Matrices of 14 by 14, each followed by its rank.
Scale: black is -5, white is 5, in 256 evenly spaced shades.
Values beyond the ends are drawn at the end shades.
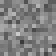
full rank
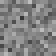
full rank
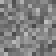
full rank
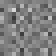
two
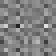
two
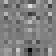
two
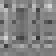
two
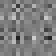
two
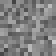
full rank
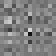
two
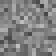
full rank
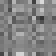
two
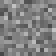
full rank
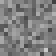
full rank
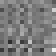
two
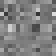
two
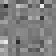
two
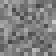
full rank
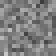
full rank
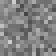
full rank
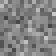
full rank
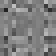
two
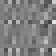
two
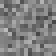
full rank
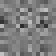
two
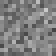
full rank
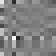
two
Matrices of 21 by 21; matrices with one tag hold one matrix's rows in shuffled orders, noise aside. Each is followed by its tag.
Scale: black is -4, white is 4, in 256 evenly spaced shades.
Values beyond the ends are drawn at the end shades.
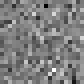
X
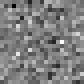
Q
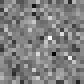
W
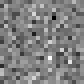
W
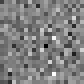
X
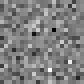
W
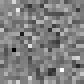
Q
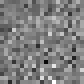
X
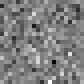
W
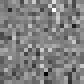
X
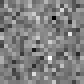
W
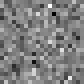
W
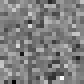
Q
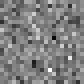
W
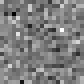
Q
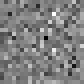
X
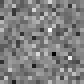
W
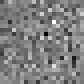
X
